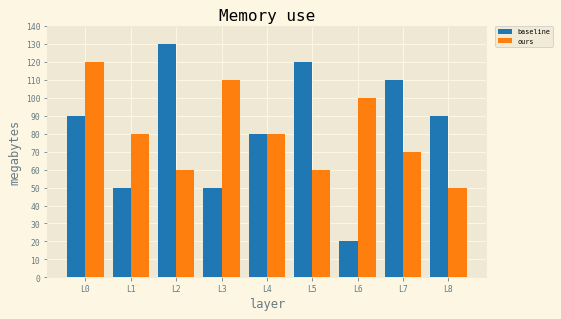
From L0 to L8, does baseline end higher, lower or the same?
the same
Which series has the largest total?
baseline
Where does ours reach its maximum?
L0
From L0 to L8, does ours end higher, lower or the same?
lower
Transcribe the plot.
Title: Memory use
x-axis: layer, ticks L0 L1 L2 L3 L4 L5 L6 L7 L8
y-axis: megabytes, ticks 0 10 20 30 40 50 60 70 80 90 100 110 120 130 140
Legend: baseline, ours
Values:
baseline: 90 50 130 50 80 120 20 110 90
ours: 120 80 60 110 80 60 100 70 50
